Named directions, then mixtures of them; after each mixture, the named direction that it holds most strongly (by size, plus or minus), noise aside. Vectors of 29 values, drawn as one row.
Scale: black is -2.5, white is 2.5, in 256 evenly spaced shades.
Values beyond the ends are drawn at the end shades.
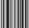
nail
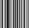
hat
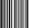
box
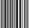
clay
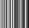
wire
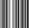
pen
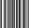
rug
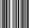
pen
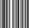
pen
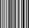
clay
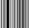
nail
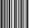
box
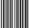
nail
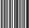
wire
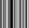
pen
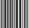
clay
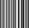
clay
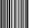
box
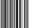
clay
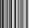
rug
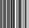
wire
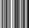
wire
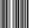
pen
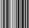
pen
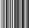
wire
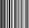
box
